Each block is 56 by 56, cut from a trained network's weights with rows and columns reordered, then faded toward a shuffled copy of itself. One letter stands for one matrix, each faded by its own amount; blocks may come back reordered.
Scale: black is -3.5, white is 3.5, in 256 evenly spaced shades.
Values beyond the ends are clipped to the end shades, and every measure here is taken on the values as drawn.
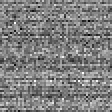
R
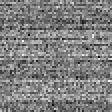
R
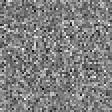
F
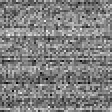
R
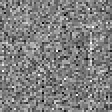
F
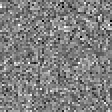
F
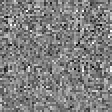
F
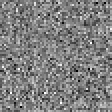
F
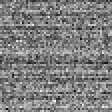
R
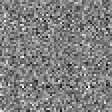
F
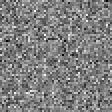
F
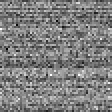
R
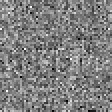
F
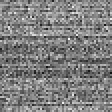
R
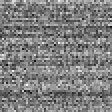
R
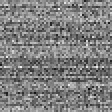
R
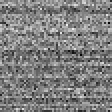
R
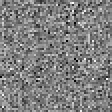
F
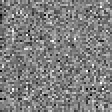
F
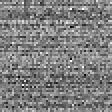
R
